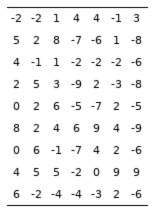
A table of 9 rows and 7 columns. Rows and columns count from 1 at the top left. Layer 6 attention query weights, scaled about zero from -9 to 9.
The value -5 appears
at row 5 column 4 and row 5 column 7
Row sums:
7 -5 -8 -8 -7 24 -2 30 -11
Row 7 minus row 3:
-4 7 -2 -5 6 4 0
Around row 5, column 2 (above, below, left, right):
5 2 0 6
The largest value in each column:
8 6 8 6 9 9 9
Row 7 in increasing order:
-7 -6 -1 0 2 4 6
